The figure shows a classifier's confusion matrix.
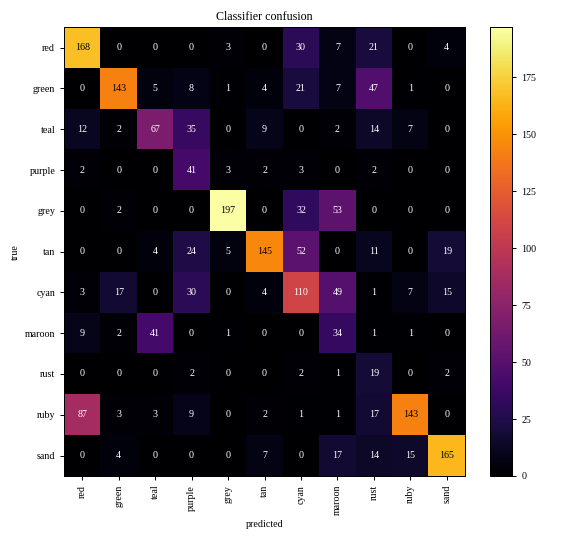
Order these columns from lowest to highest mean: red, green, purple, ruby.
purple, green, ruby, red
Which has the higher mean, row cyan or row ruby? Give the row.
ruby
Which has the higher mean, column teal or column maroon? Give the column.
maroon
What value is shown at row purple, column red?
2
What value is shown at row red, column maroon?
7
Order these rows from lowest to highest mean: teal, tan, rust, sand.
rust, teal, sand, tan
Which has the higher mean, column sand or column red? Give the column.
red
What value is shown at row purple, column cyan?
3
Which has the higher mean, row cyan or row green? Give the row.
green
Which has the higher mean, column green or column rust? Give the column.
green
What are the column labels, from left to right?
red, green, teal, purple, grey, tan, cyan, maroon, rust, ruby, sand
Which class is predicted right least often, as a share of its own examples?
maroon
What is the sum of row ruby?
266
